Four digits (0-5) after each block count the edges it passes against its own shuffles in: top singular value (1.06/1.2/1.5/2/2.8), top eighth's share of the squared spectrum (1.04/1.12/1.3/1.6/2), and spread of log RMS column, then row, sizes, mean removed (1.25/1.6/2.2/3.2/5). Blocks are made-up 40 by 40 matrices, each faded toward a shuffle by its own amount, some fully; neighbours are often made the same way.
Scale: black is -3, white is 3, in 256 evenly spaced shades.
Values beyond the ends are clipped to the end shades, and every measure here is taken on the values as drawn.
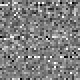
1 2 0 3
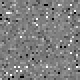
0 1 0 0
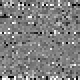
2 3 0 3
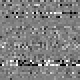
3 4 0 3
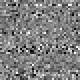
1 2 0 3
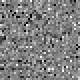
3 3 0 1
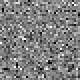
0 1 0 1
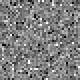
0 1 0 0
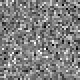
0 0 0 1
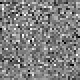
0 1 0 2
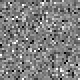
0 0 0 0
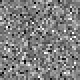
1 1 0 0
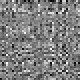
4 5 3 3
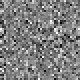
3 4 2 1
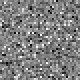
0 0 0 0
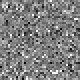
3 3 0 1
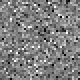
0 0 0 0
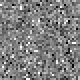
1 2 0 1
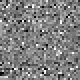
1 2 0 2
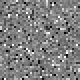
0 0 0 0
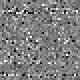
1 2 0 2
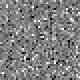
0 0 0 0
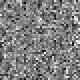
1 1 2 0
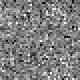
0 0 0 0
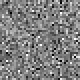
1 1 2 0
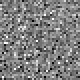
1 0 1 0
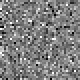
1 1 1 0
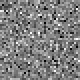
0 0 1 0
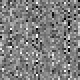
2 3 3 0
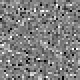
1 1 0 0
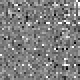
1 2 1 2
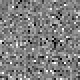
1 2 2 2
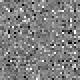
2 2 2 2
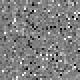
0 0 0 0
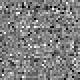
2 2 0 1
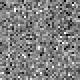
2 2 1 0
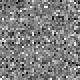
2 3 1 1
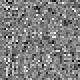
3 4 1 2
